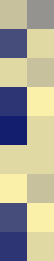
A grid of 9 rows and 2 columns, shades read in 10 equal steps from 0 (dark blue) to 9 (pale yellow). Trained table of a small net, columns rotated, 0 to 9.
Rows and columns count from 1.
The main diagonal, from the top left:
7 8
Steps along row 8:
up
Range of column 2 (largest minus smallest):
4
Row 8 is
2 9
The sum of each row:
12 10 15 10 8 16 16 11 9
